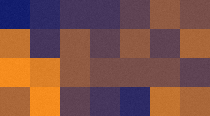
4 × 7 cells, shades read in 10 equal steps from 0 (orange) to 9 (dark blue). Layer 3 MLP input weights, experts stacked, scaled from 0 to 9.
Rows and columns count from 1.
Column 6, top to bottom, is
4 6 5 2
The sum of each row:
46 32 26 29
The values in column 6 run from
2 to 6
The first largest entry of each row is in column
1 2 7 5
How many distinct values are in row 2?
5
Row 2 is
2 7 4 6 4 6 3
